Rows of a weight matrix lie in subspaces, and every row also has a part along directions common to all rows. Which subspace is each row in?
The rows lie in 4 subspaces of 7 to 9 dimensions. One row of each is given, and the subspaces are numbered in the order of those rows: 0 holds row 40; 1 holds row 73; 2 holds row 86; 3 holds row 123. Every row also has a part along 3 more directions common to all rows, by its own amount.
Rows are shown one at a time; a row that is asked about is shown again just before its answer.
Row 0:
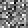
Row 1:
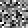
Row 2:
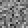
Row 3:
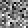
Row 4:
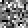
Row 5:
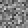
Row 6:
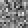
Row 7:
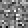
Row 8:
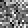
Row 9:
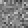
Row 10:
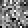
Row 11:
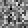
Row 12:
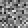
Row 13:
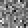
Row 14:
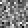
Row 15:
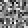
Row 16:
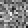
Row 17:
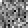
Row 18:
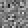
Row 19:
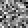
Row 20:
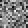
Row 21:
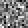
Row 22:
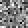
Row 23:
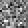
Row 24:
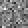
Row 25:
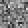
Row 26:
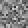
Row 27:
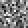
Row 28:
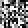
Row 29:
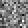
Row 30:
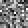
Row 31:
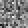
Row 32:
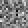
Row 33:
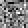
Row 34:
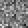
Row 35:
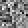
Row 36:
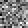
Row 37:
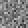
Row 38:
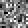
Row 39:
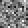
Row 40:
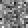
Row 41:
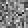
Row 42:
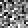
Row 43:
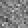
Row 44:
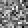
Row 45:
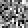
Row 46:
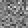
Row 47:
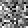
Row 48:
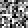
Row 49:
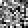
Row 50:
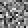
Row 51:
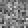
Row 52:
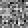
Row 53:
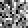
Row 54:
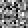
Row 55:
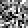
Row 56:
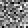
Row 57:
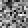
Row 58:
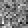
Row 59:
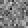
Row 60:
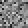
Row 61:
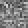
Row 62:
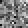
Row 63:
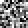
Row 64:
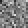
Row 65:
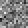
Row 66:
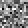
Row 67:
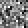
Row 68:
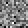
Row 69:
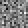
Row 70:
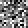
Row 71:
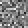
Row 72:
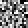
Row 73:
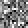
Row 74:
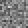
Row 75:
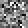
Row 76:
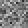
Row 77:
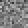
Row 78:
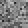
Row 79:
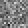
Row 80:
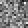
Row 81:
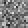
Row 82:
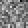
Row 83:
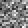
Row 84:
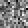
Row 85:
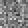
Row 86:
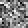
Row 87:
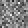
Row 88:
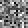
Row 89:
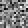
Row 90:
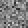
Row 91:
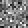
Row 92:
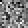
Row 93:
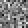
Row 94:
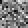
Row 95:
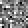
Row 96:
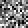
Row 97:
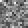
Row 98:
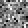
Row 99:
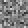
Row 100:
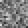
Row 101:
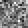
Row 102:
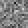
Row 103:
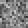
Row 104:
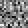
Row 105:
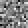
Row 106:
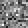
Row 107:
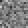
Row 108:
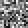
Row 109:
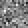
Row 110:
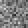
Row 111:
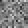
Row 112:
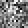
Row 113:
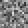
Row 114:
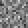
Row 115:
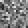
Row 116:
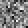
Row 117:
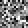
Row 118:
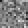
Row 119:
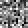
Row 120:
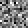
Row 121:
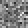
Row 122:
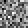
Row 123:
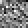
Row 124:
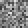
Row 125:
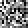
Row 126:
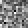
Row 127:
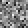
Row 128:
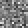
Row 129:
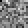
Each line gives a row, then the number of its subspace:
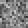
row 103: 2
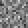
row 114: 3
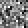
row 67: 2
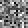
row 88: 0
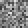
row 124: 2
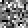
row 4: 0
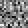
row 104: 1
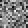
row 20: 1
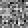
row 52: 1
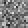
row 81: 2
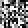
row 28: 1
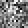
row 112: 2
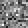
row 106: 1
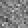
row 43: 3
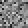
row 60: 3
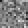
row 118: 2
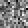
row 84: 1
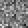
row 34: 1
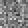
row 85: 1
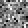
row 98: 2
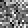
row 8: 0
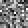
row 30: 0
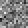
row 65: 0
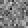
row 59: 1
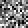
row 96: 1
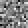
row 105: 1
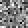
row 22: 0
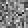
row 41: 0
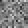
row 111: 2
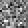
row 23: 0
